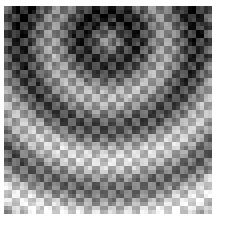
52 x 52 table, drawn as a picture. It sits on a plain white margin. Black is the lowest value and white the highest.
Concentric rings centre on the top middle. Overall the values sit about 50% of the way up the scale. The field climbs toward the bottom.
